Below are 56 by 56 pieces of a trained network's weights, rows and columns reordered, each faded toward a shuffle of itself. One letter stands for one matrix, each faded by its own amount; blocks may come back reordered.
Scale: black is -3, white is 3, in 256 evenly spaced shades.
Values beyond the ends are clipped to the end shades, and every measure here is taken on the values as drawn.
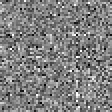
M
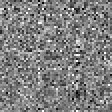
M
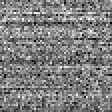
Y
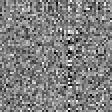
M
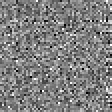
M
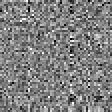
M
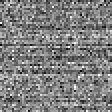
Y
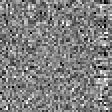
M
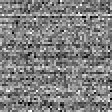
Y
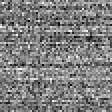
Y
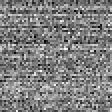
Y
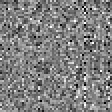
M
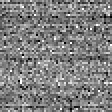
Y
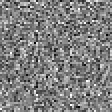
M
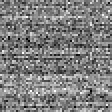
Y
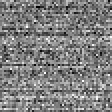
Y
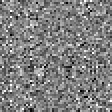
M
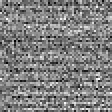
Y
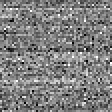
Y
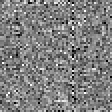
M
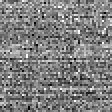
Y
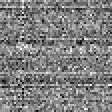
Y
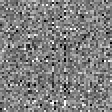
M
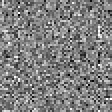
M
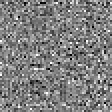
M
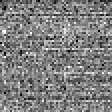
Y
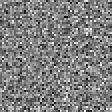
M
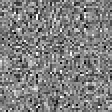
M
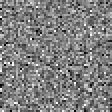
M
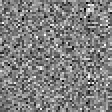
M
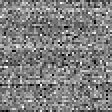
Y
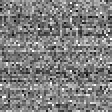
Y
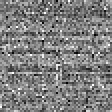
Y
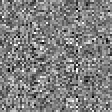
M
